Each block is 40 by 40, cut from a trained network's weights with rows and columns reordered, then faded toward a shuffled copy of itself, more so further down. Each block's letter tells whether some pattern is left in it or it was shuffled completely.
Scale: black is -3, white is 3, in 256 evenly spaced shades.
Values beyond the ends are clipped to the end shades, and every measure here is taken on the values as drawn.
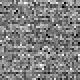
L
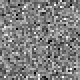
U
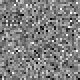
U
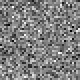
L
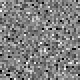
U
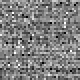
L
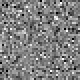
L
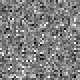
L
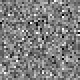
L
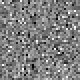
L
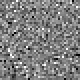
U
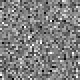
U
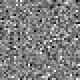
L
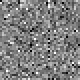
L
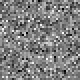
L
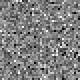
L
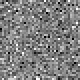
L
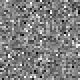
L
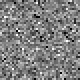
U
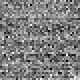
L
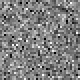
U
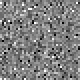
L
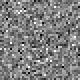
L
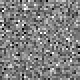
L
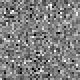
L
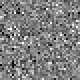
L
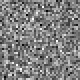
U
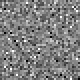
U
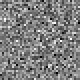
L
